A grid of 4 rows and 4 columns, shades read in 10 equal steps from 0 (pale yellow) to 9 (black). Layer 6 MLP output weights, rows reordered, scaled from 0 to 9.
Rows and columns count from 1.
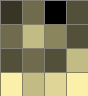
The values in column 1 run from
0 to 7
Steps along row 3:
down up down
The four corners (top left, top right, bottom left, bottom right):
7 6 0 0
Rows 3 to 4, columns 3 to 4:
6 2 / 1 0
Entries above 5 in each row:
3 1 2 0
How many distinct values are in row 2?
4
